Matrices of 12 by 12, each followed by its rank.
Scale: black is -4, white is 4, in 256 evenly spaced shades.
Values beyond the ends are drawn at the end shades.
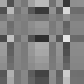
one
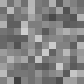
full rank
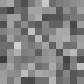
full rank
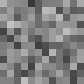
full rank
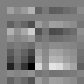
one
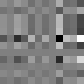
one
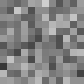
full rank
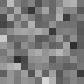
full rank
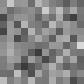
full rank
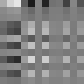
one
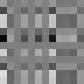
one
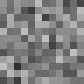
full rank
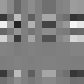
one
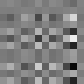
one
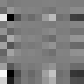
one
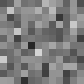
full rank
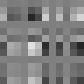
one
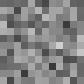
full rank
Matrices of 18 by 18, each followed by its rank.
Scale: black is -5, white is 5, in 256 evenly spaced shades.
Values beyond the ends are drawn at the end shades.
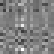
three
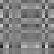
one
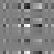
one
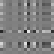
one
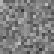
full rank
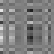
one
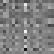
three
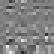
three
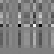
one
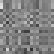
three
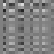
one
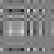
one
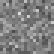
full rank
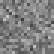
full rank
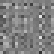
three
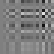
one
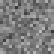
full rank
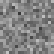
full rank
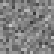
full rank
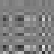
one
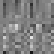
three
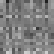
three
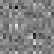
three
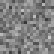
full rank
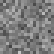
full rank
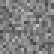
full rank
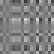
one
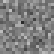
full rank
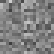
three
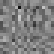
three
